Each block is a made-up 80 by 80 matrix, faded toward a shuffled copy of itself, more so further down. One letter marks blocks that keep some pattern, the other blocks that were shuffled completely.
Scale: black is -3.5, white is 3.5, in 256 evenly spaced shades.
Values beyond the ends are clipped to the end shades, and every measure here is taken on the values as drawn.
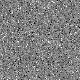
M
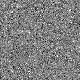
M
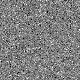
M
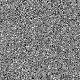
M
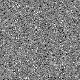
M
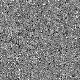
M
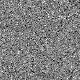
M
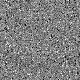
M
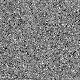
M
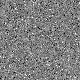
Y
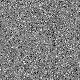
Y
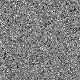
M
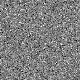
M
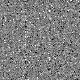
M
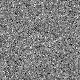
Y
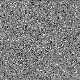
M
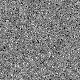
Y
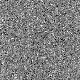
M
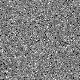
M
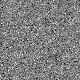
Y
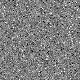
M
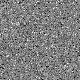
M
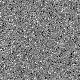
Y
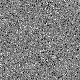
Y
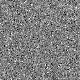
M
